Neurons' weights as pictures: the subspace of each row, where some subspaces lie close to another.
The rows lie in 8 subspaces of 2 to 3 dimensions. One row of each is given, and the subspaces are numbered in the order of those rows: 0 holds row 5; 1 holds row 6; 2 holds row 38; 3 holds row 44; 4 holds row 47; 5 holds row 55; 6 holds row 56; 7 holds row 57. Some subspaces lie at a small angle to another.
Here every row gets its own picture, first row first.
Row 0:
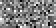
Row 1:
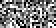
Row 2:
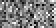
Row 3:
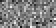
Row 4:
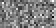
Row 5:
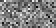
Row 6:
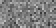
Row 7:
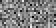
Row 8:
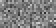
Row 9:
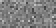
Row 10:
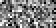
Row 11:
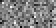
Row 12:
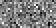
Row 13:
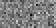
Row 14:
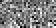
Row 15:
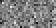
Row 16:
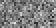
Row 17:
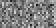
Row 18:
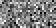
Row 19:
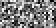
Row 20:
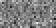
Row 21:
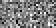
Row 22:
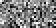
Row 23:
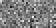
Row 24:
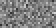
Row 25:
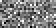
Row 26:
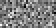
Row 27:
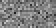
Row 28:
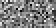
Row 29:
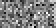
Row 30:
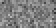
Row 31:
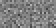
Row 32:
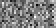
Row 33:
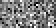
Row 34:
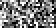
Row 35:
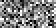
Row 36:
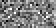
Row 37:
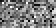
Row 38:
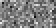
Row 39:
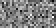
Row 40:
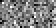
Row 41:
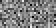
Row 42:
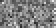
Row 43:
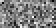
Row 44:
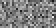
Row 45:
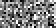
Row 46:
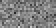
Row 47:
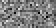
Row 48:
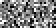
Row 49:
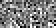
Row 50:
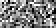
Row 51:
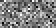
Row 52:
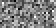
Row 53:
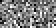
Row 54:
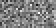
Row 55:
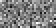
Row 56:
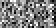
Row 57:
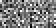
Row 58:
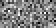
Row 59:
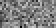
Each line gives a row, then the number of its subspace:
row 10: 3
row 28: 7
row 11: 2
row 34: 0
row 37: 7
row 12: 0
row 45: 1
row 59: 0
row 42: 3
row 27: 4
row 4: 3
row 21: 1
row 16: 0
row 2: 1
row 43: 3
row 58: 5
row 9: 4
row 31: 2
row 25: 4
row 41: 7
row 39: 3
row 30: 3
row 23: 7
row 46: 4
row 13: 1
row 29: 1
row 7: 7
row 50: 4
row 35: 0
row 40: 2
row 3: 5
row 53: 2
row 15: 2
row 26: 3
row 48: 2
